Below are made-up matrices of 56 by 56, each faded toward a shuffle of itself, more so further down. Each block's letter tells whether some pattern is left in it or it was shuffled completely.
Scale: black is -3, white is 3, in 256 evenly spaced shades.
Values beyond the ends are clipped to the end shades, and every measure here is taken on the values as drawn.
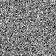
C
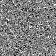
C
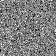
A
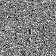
C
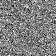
A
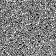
A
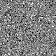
C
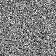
A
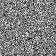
A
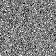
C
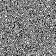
C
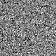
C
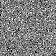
A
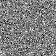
A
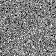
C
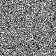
C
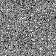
C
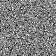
A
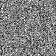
C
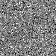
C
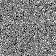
C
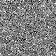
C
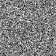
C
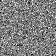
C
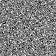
A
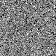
A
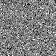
C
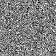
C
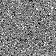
A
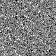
C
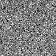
C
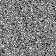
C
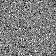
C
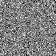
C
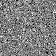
A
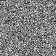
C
